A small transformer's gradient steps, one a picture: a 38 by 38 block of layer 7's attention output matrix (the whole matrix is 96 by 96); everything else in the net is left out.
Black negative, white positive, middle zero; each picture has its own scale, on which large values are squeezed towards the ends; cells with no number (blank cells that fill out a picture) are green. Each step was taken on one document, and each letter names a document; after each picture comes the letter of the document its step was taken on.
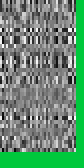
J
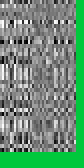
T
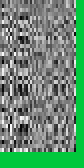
T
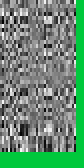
T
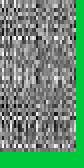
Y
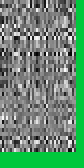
J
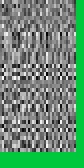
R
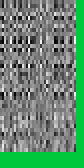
T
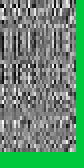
R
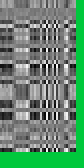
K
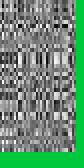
K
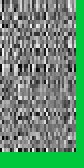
K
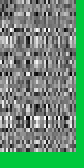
J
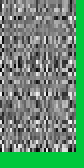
J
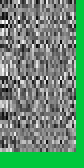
R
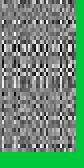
R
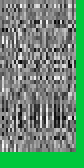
K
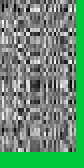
J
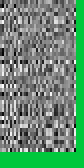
T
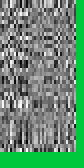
T
